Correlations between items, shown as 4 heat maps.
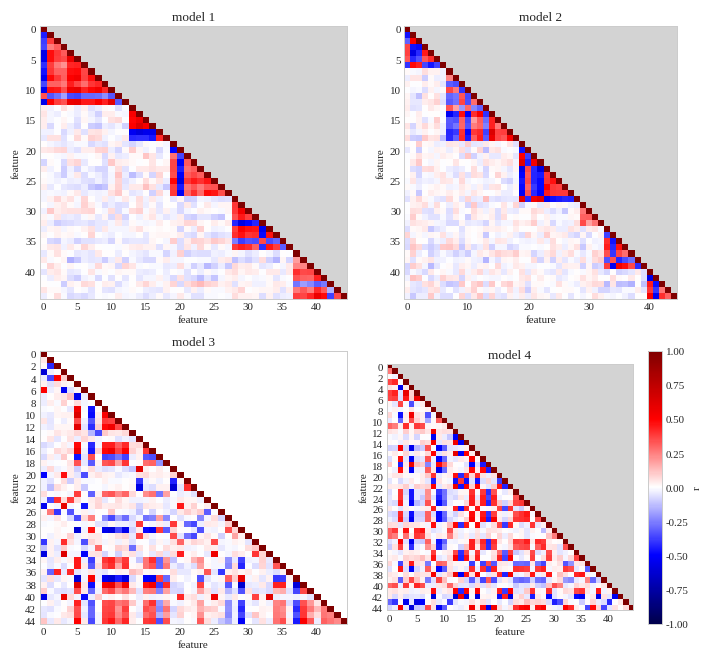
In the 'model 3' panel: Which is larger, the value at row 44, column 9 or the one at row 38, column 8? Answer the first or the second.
the first
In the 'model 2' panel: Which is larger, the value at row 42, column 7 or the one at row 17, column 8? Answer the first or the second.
the first
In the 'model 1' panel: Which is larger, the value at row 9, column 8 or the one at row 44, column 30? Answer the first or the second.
the first
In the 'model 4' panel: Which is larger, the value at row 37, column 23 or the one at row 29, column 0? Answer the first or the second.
the first
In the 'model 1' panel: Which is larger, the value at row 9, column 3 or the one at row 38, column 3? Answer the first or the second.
the first
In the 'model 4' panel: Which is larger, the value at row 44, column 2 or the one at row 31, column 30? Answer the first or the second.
the first
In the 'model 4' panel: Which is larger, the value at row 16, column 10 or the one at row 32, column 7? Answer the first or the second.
the second
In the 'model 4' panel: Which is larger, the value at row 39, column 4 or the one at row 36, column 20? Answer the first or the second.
the first
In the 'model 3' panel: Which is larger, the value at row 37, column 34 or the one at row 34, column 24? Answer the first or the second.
the second
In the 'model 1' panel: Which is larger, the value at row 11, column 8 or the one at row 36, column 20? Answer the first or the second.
the second
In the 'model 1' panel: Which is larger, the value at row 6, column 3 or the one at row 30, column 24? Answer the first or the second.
the first
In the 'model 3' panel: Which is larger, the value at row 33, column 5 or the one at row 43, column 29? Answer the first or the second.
the first
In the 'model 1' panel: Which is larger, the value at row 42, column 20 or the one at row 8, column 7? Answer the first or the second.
the second
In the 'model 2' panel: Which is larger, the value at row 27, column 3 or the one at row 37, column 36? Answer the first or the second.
the second
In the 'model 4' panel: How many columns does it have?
45
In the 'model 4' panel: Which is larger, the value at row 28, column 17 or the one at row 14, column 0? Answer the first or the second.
the first
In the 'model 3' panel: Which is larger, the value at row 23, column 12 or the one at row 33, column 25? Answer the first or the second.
the second
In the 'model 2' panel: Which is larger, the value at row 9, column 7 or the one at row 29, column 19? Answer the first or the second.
the second
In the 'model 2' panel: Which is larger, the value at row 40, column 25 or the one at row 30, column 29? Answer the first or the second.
the second
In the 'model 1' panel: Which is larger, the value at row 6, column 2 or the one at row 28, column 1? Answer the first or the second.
the first
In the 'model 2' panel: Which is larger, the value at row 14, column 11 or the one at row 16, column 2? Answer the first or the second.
the first
